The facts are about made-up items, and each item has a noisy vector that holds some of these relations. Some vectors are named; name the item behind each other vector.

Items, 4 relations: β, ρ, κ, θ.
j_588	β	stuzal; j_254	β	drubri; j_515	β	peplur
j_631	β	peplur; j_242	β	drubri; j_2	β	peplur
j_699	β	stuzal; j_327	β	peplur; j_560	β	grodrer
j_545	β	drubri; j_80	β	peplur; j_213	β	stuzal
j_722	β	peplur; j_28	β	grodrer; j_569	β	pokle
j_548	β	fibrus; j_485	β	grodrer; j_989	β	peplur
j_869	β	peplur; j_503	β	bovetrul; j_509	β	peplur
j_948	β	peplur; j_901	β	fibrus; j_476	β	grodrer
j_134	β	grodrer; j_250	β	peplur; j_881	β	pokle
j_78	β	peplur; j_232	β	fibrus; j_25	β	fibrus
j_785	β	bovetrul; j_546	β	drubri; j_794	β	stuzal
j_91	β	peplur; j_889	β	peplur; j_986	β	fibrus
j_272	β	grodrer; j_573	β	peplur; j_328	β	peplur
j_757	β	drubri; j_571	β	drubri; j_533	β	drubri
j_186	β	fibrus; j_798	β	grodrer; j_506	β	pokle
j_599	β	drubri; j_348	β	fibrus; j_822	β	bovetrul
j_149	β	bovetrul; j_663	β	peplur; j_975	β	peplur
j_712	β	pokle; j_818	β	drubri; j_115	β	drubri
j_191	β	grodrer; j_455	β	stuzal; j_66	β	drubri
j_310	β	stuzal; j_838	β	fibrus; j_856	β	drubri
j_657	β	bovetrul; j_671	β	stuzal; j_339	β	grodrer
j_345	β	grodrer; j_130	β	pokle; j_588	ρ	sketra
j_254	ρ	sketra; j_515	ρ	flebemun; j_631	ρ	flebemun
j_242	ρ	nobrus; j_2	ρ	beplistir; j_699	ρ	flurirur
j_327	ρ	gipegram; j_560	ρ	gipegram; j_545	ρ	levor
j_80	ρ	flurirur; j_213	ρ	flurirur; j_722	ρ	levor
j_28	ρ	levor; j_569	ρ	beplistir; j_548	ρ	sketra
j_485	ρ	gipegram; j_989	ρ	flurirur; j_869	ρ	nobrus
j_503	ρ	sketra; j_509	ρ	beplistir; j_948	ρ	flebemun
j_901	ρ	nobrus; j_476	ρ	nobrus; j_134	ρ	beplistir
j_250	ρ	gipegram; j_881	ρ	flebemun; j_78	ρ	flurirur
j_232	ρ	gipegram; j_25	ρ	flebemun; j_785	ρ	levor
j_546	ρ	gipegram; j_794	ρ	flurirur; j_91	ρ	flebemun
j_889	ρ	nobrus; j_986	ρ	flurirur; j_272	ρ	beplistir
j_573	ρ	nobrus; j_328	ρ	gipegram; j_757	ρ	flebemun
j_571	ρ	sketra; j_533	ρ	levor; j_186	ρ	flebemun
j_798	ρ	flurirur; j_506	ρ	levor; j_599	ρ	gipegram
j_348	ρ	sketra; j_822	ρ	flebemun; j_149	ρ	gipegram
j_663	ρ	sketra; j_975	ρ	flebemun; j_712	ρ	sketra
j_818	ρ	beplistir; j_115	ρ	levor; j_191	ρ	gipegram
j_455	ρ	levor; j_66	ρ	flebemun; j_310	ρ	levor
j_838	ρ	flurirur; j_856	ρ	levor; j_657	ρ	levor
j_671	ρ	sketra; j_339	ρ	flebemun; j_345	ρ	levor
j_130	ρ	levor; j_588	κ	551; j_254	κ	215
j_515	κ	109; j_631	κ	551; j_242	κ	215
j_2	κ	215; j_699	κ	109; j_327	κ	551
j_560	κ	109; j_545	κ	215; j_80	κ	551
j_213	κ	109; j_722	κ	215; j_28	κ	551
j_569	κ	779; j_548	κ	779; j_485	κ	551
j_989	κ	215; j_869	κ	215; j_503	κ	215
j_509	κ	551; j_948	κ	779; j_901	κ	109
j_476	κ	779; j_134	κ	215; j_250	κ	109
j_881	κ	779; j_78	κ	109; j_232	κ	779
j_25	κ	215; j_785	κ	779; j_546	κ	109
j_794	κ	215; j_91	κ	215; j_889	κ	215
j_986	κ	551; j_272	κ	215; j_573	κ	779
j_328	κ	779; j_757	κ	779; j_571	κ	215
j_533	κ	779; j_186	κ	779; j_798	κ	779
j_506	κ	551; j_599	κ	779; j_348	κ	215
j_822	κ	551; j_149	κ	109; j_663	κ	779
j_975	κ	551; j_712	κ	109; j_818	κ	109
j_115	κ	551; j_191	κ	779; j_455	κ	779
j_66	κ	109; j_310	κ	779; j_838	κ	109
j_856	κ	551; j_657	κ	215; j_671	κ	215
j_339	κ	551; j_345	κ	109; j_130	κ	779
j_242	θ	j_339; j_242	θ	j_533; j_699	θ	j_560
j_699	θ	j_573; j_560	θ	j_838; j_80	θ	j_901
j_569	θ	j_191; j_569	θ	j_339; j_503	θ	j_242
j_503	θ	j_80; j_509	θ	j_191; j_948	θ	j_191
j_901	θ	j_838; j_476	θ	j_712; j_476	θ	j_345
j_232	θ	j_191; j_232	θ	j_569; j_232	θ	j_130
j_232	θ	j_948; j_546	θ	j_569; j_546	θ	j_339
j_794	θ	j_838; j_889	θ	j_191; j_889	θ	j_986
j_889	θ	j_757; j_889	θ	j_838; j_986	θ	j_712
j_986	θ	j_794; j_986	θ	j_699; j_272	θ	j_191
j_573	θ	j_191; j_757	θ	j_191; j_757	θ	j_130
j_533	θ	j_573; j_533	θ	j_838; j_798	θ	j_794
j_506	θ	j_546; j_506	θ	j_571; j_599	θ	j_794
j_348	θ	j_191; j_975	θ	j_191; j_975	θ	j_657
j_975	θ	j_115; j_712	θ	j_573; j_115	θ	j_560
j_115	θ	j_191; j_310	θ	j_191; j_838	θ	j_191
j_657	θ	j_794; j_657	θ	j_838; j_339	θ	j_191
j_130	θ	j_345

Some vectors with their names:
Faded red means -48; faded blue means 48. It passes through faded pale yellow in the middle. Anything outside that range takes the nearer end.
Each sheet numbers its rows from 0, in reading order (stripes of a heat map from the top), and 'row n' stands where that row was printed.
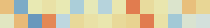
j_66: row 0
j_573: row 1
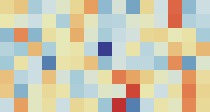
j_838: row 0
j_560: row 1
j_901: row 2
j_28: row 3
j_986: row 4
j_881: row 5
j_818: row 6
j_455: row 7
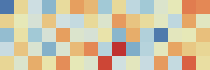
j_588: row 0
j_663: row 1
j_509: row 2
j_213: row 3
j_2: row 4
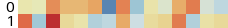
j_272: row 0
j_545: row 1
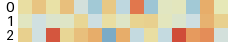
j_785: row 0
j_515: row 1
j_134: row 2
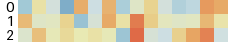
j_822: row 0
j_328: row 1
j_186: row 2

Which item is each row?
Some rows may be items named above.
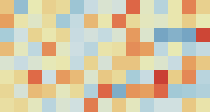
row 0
j_818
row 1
j_328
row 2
j_506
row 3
j_757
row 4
j_515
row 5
j_25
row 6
j_242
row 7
j_149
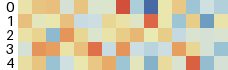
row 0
j_657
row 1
j_546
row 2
j_948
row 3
j_348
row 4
j_838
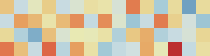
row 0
j_546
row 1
j_348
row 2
j_712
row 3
j_191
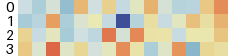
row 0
j_631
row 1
j_28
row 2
j_78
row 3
j_722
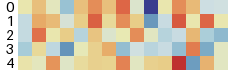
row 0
j_794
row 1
j_671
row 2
j_232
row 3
j_986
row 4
j_869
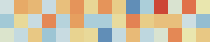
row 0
j_671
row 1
j_476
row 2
j_485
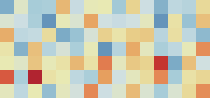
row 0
j_975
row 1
j_80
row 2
j_599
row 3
j_856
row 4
j_869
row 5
j_545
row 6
j_327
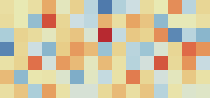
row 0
j_345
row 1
j_569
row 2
j_889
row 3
j_588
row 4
j_25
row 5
j_66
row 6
j_948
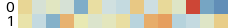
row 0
j_798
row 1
j_712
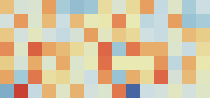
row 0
j_533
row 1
j_232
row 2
j_250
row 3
j_571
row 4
j_91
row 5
j_254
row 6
j_310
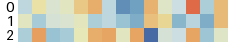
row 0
j_339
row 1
j_115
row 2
j_699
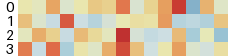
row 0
j_869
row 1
j_130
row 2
j_503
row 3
j_989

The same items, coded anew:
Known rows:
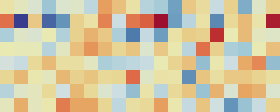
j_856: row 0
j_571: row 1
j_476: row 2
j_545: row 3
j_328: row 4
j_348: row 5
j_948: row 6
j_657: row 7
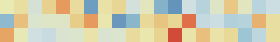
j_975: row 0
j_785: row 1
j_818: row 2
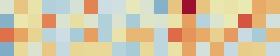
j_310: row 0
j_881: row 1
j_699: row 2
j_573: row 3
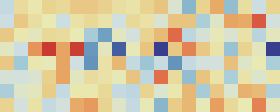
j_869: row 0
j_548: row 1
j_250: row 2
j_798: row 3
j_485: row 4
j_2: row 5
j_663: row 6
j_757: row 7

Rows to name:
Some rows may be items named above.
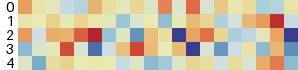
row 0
j_66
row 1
j_232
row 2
j_599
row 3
j_80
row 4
j_191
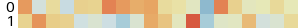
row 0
j_254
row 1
j_838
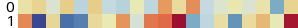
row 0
j_515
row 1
j_571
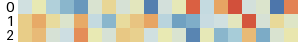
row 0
j_345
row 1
j_986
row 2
j_822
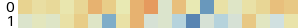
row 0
j_25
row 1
j_631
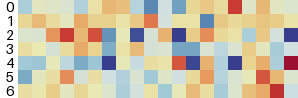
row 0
j_476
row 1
j_348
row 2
j_798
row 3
j_975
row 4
j_506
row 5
j_881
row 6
j_232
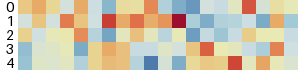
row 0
j_986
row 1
j_503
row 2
j_327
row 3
j_533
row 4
j_476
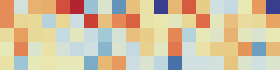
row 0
j_599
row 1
j_671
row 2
j_838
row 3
j_712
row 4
j_339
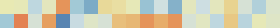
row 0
j_509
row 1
j_901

